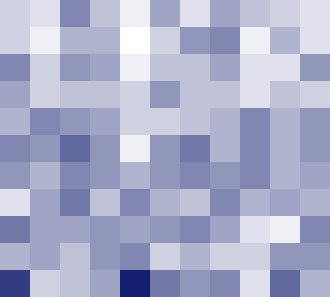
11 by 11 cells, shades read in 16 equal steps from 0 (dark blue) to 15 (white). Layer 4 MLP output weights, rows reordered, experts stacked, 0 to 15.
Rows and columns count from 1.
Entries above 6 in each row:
11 11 11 11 11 9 11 10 10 11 7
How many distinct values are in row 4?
5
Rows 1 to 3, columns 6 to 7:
9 13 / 12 8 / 11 11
